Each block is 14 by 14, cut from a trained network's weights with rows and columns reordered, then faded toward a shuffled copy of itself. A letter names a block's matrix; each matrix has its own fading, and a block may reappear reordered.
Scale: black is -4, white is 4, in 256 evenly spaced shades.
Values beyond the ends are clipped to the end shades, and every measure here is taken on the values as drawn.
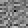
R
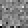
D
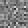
R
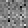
D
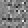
D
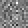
R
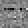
D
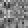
R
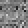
D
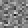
R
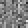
R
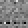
D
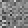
R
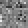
D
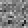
D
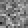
R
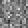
R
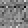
D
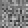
R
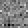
D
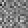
R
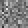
R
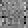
D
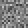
R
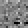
D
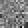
D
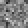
R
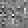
D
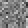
R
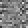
R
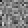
R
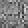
R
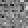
D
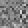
R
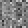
R
